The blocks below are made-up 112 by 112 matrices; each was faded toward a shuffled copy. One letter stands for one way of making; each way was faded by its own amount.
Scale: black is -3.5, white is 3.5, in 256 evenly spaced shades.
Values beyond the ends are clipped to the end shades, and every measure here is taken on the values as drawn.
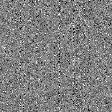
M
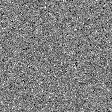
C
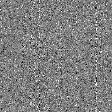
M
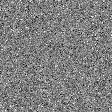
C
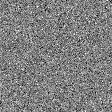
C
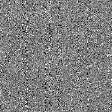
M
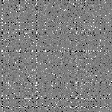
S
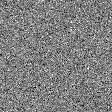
C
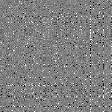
S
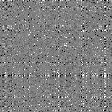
S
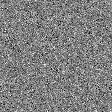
C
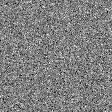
C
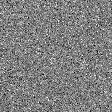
C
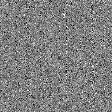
M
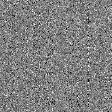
M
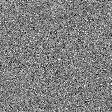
C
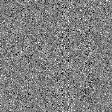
M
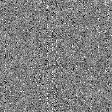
M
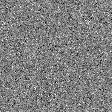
C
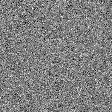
C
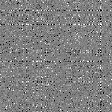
S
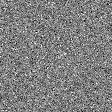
C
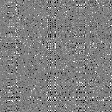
S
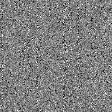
M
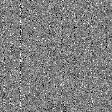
M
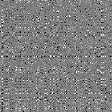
S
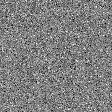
C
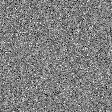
C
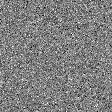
C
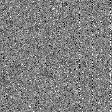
M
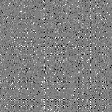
S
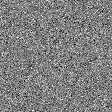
C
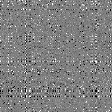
S
